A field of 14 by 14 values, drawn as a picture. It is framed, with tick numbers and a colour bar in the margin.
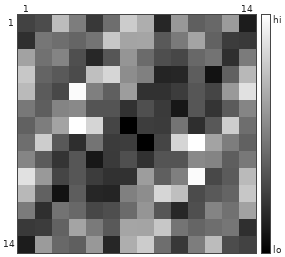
Symmetry: a half turn. Seam: none. Calmest part: centre. Odd rows or columns: none. Ninth with the lowest average: centre.
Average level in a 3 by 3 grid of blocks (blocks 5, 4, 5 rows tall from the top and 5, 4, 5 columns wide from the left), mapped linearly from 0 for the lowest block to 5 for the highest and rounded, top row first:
5 5 3 / 5 0 5 / 3 5 5
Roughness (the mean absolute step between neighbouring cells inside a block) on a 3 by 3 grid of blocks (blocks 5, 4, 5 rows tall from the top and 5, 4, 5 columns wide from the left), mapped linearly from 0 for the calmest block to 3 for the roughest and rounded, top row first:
2 2 2 / 3 0 3 / 2 2 2
